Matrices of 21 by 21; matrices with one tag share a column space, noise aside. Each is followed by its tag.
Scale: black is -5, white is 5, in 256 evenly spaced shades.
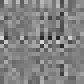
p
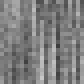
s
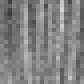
s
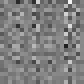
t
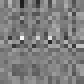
p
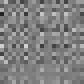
t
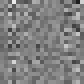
t
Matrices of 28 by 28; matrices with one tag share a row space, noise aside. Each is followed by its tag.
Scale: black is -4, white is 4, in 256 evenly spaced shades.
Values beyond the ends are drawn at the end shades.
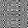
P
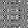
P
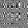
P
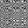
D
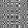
P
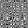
D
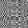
P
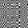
P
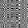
P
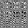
D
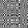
P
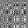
D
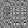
D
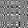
P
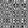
D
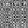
D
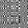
P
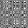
D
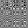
D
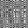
D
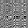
D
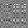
D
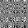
D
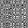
D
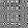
P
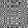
P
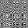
D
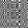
P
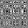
D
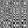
D
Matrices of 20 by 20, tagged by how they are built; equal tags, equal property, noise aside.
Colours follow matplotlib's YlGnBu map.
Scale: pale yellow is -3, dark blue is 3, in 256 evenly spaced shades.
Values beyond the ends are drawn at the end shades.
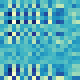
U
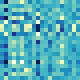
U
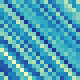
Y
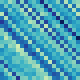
Y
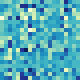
U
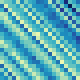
Y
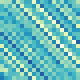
Y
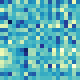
U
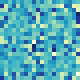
U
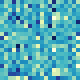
U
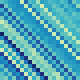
Y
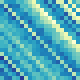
Y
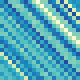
Y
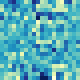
U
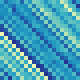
Y
